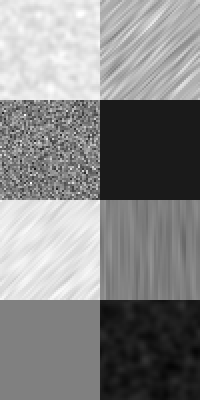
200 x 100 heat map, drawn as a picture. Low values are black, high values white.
The table splits into 4 rows of 2 panels. Panel 1,1: very high, blotchy, faint in contrast. Panel 1,2: high, slanting up to the right. Panel 2,1: middling, fine-grained, strong in contrast. Panel 2,2: very low, flat. Panel 3,1: very high, slanting up to the right, faint in contrast. Panel 3,2: middling, streaked downward, faint in contrast. Panel 4,1: middling, flat. Panel 4,2: very low, blotchy, faint in contrast.
